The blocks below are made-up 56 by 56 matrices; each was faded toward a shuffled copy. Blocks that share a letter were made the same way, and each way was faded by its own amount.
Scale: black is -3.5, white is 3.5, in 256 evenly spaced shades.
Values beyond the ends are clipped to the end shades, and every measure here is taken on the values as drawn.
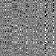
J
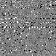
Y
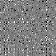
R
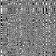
J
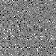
Y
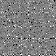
Y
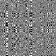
J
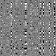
J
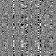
J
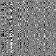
J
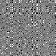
R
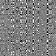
J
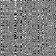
J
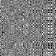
J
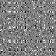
R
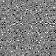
Y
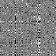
J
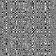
J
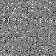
Y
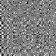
R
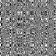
J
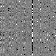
J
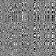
J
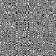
R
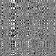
J
